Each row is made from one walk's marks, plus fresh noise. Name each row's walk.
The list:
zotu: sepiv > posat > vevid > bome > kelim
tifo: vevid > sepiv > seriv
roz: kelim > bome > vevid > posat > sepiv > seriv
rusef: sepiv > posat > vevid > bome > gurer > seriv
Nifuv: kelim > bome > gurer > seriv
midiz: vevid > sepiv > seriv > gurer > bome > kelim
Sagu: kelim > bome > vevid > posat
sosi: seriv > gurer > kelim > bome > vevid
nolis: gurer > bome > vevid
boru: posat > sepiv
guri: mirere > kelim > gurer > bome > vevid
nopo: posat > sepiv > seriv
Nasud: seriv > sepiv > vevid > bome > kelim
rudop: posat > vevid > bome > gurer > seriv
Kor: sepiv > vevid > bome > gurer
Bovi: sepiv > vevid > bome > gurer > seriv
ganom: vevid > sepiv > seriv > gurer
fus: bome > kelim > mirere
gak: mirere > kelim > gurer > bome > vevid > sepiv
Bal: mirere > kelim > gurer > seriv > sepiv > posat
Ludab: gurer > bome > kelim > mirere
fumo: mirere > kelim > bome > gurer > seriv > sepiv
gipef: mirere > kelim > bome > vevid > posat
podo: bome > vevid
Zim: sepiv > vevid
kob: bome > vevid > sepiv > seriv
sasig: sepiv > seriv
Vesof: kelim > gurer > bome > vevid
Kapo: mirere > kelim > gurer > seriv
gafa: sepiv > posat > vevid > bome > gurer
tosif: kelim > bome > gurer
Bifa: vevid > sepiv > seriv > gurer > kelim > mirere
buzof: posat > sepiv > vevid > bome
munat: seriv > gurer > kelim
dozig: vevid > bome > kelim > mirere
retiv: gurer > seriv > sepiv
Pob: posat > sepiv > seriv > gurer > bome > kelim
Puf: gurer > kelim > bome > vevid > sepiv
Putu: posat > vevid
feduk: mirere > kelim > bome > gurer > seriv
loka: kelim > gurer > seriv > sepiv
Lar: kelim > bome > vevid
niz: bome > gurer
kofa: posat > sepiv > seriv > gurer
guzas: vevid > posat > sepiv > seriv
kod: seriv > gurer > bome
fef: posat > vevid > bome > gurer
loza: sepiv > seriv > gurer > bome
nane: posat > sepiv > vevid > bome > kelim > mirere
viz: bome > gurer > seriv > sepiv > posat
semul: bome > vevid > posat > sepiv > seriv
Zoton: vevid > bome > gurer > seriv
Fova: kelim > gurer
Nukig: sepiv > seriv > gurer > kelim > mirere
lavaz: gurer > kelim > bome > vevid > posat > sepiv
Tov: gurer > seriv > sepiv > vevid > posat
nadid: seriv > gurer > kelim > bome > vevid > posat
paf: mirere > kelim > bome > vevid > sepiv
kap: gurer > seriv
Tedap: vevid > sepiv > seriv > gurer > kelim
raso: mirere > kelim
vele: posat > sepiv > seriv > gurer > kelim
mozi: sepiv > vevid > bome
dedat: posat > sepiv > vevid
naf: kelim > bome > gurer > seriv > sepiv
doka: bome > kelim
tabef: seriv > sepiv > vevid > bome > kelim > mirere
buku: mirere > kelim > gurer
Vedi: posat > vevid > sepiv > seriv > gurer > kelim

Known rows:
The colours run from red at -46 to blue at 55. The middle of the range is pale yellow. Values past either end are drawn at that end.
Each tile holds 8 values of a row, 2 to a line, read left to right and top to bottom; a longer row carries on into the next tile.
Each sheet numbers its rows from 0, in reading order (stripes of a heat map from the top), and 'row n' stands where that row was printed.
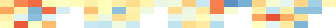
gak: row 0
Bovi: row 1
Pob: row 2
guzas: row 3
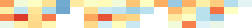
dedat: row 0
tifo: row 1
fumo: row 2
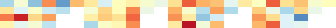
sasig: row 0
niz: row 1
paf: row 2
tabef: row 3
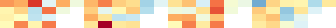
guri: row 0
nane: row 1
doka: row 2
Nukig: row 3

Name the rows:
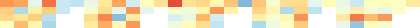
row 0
roz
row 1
buku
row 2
nadid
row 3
Kor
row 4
kap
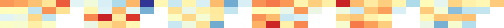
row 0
sosi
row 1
boru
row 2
vele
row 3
dozig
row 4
Sagu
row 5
ganom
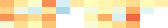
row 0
mozi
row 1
Fova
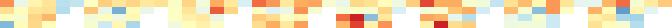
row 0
gafa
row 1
Tedap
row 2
Nifuv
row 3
Lar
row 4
raso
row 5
gipef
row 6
midiz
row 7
Bifa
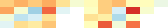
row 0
Puf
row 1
Ludab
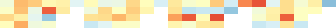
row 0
feduk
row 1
kod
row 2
Zim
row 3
rudop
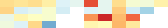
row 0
Vedi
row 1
Putu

